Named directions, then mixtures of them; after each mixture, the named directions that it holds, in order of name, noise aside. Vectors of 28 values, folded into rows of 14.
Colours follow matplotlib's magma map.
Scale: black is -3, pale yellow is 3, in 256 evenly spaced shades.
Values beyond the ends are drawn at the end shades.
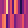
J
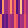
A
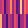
A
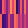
A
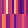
J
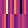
J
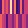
A, J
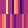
J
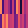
A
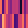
A, J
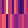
J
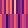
A, J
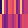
A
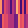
A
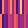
A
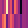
J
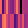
A, J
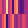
J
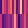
A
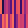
A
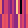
A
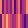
A, J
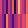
A, J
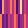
A
